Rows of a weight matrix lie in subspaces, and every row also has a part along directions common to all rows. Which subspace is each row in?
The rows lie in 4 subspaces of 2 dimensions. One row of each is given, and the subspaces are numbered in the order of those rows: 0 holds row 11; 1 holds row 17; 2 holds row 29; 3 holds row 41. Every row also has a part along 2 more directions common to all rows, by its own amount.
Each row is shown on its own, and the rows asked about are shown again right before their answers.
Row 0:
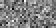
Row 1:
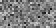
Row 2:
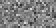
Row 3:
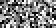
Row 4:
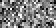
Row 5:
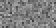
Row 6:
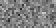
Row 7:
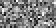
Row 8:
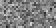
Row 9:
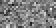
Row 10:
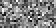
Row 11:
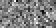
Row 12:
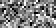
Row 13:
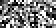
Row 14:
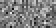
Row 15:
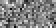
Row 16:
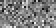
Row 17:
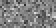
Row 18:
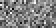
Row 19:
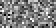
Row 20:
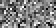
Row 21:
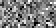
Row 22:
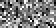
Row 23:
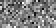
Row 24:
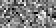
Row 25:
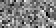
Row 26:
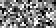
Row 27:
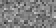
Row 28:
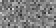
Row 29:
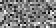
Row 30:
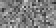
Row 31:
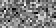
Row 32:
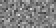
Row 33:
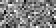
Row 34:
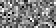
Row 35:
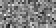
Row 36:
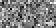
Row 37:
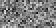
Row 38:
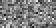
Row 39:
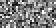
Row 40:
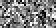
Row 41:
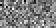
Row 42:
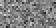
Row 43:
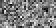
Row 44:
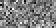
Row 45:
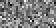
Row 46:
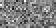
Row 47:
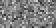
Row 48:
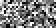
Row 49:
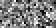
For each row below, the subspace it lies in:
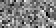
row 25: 0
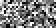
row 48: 3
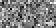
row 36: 2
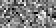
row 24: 1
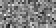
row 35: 0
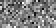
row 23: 3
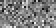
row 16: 3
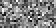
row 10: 2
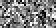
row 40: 1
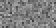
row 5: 0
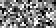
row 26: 0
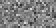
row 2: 1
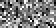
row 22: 0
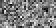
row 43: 3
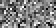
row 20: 2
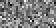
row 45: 0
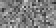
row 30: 3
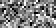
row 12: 1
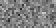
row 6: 1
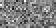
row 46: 3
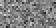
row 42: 3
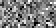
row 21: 2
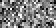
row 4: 2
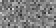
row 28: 2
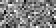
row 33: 2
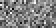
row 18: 3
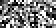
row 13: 0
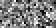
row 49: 0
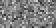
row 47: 0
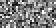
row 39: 0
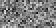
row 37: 1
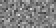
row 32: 1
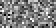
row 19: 0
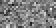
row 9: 3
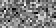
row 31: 1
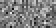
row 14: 3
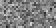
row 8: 3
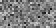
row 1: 2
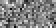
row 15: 1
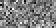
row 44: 3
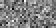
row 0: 3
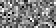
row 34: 0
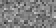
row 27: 1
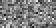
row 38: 0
